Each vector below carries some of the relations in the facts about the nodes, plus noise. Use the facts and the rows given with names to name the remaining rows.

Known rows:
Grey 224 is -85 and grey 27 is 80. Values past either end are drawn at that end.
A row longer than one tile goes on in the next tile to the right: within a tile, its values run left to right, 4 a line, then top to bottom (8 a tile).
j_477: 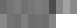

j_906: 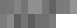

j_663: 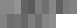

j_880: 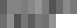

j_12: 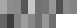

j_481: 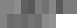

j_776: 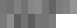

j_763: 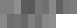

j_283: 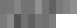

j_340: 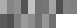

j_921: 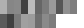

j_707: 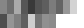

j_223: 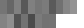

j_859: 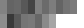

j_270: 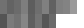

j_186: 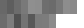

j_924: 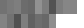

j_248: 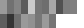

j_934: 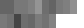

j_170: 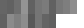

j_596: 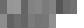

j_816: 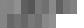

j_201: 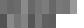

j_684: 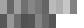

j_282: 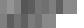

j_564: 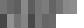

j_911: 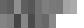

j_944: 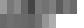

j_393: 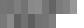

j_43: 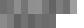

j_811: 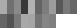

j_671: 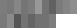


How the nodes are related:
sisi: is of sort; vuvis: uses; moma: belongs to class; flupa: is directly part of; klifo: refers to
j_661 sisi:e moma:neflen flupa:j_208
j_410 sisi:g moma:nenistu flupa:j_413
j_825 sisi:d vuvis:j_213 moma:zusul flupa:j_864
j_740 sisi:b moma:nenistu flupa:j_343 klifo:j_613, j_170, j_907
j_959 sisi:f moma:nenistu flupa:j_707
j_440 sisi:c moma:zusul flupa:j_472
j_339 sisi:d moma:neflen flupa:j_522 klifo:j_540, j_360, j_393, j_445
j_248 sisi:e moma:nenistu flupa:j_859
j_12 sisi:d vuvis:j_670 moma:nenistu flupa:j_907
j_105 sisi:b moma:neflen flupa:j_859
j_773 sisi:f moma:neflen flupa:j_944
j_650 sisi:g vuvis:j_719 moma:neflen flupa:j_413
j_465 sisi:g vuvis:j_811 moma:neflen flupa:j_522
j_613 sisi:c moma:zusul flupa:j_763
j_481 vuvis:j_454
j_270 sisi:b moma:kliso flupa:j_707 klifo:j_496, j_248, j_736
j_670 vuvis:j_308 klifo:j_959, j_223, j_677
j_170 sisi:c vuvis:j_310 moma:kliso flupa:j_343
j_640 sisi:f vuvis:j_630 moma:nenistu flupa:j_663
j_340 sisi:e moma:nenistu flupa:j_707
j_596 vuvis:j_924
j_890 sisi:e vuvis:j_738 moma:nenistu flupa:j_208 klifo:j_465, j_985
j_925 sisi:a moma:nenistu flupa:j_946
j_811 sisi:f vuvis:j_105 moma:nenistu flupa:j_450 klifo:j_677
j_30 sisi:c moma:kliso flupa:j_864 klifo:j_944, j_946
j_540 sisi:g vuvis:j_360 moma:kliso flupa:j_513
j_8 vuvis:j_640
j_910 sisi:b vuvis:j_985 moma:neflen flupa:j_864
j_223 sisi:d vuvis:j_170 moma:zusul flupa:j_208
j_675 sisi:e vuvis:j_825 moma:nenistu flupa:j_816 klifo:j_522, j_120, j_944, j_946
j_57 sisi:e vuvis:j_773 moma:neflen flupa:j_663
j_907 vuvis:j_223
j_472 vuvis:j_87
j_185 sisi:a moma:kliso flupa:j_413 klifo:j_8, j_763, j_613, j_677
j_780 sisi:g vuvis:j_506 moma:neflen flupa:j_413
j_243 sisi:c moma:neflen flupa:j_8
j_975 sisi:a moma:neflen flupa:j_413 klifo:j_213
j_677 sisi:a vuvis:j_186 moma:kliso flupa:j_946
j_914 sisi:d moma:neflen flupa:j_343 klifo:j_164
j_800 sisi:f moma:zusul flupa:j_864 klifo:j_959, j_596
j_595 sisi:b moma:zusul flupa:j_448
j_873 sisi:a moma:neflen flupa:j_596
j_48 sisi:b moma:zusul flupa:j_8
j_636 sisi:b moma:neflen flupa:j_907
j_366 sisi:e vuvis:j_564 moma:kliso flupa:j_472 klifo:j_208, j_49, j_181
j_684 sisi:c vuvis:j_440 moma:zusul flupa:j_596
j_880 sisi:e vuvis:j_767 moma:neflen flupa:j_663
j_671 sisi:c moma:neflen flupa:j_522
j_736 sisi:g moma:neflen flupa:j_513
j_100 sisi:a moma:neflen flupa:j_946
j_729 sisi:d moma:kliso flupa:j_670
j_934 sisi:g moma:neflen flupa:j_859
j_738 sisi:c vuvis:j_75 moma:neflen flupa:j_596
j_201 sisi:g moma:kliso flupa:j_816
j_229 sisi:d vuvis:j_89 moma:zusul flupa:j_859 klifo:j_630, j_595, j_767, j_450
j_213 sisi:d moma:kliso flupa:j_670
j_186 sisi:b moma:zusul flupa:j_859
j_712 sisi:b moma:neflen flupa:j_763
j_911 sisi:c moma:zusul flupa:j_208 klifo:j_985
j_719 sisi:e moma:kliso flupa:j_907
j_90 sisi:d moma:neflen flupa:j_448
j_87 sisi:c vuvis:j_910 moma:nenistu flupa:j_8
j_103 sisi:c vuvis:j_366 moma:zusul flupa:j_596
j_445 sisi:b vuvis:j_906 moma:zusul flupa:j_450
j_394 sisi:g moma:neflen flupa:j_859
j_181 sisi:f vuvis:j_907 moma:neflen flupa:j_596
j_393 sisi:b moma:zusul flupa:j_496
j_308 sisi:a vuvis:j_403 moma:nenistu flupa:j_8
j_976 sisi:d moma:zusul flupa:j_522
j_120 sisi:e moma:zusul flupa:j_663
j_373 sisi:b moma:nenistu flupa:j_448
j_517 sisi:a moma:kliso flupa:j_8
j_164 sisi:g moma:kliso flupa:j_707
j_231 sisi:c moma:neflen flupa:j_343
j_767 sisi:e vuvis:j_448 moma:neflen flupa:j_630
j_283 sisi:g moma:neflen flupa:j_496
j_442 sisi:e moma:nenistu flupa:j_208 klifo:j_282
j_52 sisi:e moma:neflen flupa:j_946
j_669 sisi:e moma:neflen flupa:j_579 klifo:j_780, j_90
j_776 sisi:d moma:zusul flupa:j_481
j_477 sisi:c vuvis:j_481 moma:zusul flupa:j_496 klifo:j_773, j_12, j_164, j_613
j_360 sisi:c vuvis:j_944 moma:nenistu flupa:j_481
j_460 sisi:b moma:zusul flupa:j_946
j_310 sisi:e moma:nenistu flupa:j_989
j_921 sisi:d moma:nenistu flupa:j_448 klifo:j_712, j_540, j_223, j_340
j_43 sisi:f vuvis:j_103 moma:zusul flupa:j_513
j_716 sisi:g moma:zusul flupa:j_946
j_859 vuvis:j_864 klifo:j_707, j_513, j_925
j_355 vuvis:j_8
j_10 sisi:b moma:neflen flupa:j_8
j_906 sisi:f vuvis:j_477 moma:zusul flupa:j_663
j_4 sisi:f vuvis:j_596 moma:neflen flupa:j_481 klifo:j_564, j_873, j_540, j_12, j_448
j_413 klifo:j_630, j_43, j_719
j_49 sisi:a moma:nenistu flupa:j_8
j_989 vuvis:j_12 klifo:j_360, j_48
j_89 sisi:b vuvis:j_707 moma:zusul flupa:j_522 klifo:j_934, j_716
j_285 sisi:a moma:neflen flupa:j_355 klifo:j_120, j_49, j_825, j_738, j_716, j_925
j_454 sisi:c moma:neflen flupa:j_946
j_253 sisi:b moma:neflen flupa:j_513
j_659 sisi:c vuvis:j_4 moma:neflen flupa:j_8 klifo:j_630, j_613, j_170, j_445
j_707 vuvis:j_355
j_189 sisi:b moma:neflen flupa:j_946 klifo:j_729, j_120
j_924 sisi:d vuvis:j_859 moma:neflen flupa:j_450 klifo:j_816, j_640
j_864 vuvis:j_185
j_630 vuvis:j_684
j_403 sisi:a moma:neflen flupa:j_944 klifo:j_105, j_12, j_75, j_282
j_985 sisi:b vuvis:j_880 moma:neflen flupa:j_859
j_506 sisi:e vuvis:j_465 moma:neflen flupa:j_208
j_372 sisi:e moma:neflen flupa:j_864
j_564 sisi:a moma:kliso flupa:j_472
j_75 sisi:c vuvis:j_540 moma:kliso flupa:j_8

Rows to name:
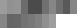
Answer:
j_946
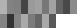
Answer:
j_87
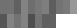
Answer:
j_540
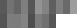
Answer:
j_75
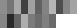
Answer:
j_890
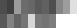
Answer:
j_229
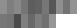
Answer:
j_189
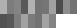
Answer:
j_310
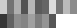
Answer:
j_640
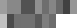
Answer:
j_472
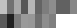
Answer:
j_675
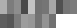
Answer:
j_959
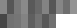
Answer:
j_30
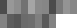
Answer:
j_4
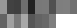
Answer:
j_185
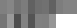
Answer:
j_454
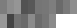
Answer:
j_989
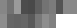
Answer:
j_208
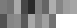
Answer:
j_8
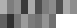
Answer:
j_442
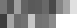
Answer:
j_89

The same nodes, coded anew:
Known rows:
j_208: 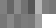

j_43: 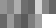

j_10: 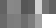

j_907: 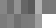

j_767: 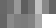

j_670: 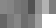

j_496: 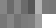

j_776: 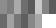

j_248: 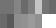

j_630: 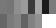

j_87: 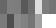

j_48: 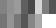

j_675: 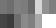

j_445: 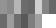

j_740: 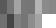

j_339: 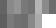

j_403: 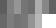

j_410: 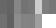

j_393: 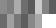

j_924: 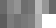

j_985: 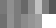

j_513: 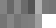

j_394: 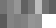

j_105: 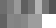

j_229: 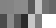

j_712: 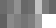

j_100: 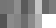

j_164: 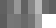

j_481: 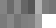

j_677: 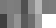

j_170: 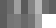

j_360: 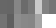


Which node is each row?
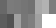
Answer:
j_811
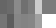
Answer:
j_12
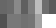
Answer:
j_729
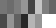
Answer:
j_89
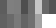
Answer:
j_517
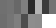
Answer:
j_8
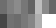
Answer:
j_285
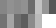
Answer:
j_911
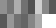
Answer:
j_120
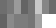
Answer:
j_910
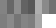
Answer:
j_864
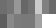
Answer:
j_738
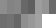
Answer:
j_859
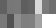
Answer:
j_308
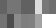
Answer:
j_49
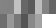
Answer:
j_613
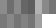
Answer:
j_596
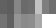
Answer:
j_310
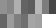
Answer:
j_186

